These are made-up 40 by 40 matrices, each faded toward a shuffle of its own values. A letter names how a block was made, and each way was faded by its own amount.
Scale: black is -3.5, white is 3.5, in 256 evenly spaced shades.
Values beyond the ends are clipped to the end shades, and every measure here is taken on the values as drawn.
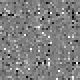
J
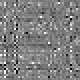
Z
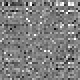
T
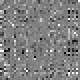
Z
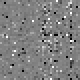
J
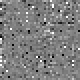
J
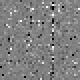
J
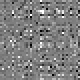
Z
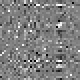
Z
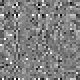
T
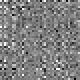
T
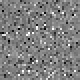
J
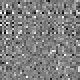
T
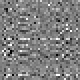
T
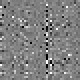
Z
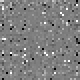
J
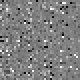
J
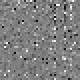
J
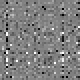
Z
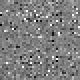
J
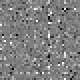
J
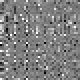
Z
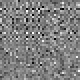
T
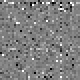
J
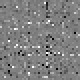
J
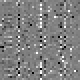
Z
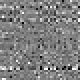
T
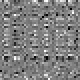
T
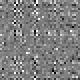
Z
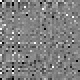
Z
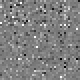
J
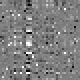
Z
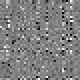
Z
